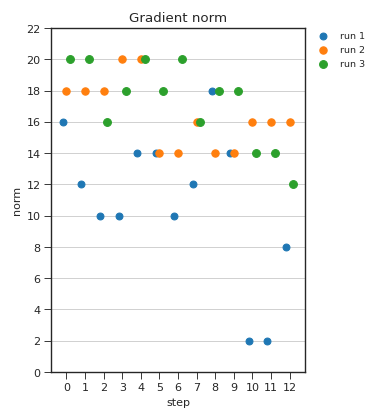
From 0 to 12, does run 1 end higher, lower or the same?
lower
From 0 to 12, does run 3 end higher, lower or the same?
lower
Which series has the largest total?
run 3
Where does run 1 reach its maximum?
8
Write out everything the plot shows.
Title: Gradient norm
x-axis: step, ticks 0 1 2 3 4 5 6 7 8 9 10 11 12
y-axis: norm, ticks 0 2 4 6 8 10 12 14 16 18 20 22
Legend: run 1, run 2, run 3
Values:
run 1: 16 12 10 10 14 14 10 12 18 14 2 2 8
run 2: 18 18 18 20 20 14 14 16 14 14 16 16 16
run 3: 20 20 16 18 20 18 20 16 18 18 14 14 12
